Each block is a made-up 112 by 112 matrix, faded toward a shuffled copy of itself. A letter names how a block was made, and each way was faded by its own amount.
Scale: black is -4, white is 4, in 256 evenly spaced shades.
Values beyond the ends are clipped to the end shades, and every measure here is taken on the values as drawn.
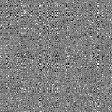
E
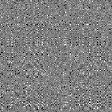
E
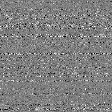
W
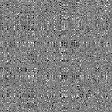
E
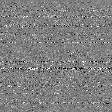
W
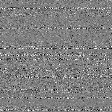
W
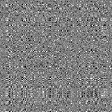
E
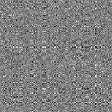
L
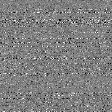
W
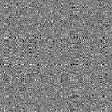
E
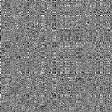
L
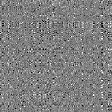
E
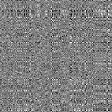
L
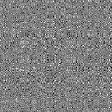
E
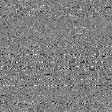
W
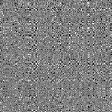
E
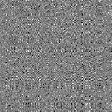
E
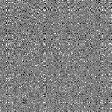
E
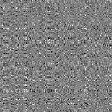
E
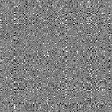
E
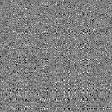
E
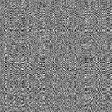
L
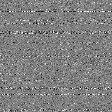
W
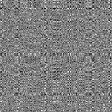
L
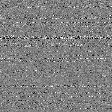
W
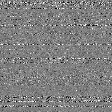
W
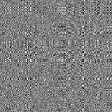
L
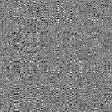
E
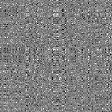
E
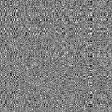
L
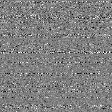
W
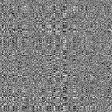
L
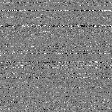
W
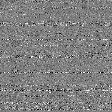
W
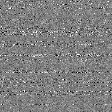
W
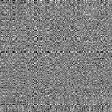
L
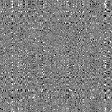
E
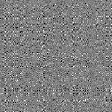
E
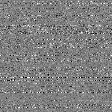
W
